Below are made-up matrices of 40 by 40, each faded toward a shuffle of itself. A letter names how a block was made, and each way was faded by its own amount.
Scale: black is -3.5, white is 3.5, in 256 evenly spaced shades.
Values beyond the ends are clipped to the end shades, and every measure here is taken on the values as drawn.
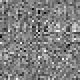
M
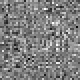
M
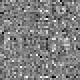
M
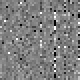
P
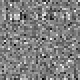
M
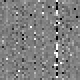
P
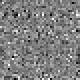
M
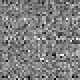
M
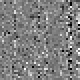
P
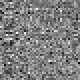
M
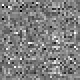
M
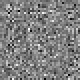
M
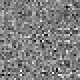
M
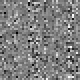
P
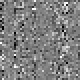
P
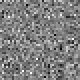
M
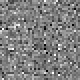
M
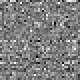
M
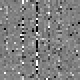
P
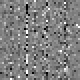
P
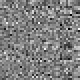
M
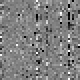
P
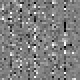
P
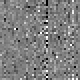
P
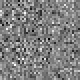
M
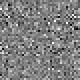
M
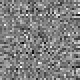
M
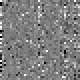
P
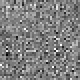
M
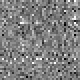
M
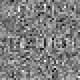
M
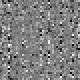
P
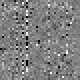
P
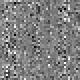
P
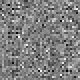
M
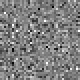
M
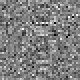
M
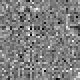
M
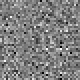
M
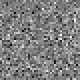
M
